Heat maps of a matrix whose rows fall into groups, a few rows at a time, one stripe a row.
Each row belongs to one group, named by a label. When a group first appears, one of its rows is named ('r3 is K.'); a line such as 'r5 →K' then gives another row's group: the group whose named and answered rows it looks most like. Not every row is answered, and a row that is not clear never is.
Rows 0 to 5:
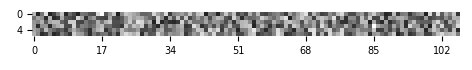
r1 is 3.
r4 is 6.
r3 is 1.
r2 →1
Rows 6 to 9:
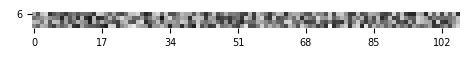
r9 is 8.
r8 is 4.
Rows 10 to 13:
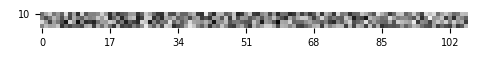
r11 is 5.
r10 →4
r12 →6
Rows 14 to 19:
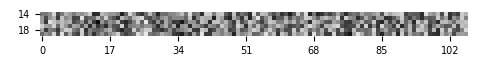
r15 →6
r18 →1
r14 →4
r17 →8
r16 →1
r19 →1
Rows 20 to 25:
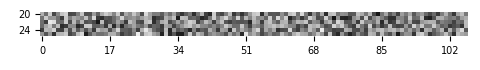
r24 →5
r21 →8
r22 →4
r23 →3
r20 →1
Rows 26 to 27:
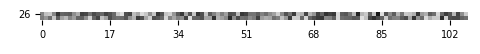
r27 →4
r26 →8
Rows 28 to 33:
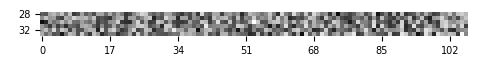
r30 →1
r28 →1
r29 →8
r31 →6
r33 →6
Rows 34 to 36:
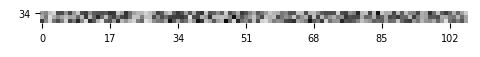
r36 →4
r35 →1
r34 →8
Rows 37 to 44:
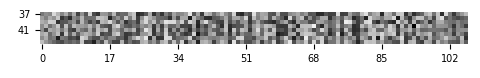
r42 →5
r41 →5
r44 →6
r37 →4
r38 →5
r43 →6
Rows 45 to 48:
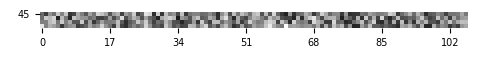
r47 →1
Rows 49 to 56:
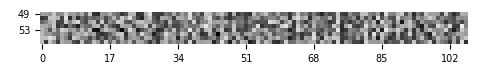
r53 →4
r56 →6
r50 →4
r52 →6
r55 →8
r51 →8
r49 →4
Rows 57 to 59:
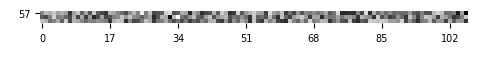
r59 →5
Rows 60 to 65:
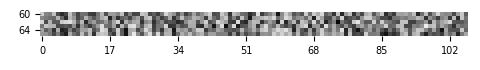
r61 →3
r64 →3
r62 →1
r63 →4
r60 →6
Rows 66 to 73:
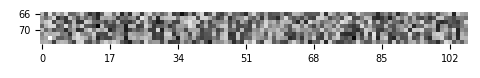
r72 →8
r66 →1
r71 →8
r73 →1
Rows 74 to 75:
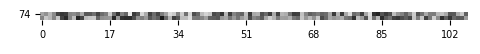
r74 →6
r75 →3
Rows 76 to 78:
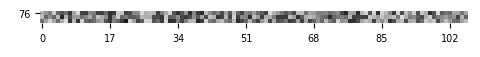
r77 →5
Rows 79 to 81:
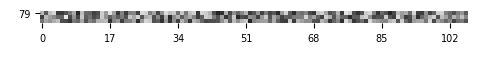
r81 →5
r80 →4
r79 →6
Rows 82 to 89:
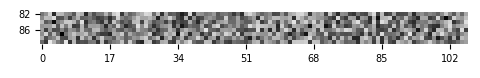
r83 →8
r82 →1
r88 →3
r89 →4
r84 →1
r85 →1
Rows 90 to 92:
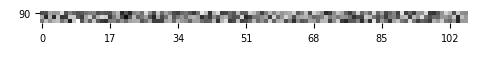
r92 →8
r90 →1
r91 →3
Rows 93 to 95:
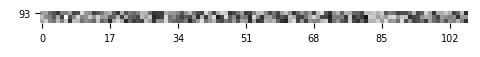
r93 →6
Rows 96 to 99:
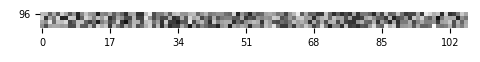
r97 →3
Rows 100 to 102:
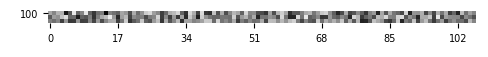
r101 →5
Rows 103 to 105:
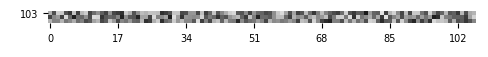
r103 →8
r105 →4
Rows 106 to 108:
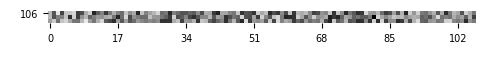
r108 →8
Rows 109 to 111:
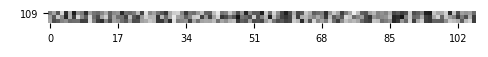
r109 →6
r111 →6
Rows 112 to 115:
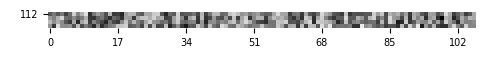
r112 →8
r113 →8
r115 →1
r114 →8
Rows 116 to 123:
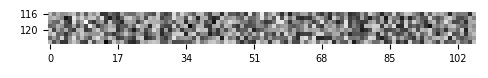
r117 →8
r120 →3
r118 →8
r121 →8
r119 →4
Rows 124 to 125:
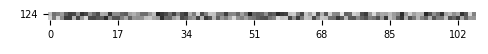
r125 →8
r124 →6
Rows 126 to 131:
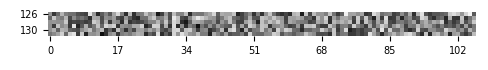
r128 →3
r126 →6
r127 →3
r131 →4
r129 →5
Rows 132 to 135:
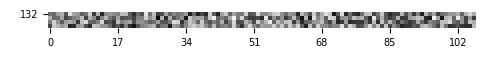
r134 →8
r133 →6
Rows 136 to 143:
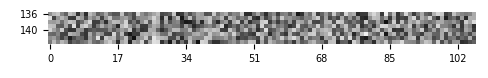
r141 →1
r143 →5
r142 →3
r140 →6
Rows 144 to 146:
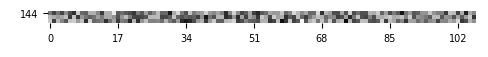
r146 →1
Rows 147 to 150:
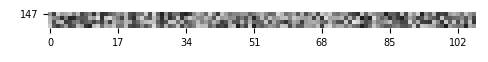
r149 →6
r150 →3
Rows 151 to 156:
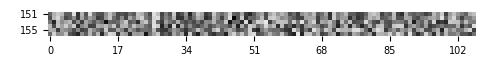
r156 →5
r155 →6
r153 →1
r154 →5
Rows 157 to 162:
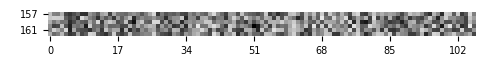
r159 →3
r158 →8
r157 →6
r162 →6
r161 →3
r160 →6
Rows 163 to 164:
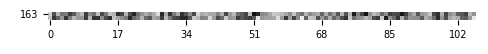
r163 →3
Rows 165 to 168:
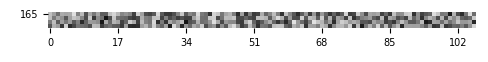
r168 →3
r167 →6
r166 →1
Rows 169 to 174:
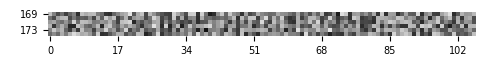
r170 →5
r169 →8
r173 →5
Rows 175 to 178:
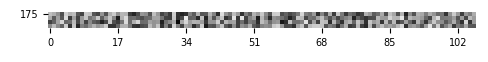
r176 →5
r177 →4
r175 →1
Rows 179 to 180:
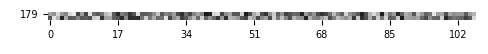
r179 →4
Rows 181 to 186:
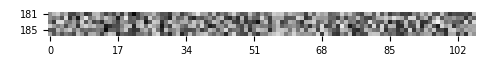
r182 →5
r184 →8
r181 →3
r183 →4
